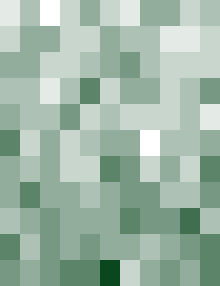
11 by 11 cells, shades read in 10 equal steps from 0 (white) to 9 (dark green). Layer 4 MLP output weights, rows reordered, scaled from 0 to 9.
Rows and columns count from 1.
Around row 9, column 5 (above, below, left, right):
3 5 4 4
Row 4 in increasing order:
1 2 2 3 3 3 3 4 4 5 6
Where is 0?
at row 1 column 3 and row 6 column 8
